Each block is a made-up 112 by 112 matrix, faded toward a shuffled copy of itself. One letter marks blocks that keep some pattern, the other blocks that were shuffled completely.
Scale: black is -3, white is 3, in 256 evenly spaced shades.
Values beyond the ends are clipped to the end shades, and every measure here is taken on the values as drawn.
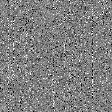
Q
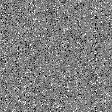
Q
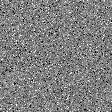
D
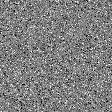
D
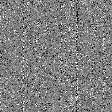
Q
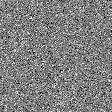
D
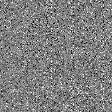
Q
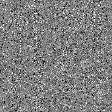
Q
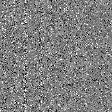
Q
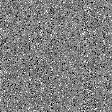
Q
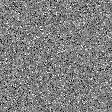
D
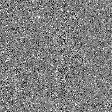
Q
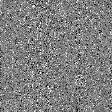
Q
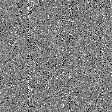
Q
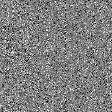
Q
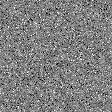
D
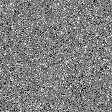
D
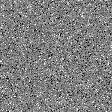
D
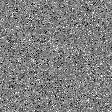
D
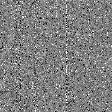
Q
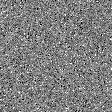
D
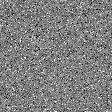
D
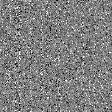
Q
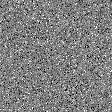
D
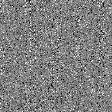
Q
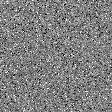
D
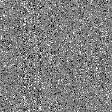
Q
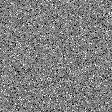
D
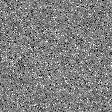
D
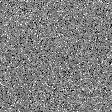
D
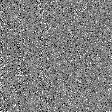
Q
